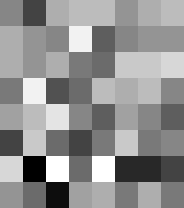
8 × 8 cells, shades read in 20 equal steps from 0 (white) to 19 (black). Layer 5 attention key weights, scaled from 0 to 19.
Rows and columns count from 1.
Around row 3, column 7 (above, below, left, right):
8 5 4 3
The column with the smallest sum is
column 5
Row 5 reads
7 5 2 9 12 7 9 12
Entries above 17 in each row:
0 0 0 0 0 0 1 1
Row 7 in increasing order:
0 0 3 11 14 16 16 19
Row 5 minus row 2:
1 -3 -7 8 0 -2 1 4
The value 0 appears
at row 7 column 3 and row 7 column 5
